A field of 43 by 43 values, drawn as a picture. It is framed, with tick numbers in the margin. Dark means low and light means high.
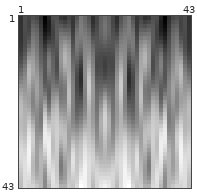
The bottom middle is the ninth with the highest average. It is mirror symmetric from left to right. Overall the values sit about 60% of the way up the scale. Values rise toward the bottom.
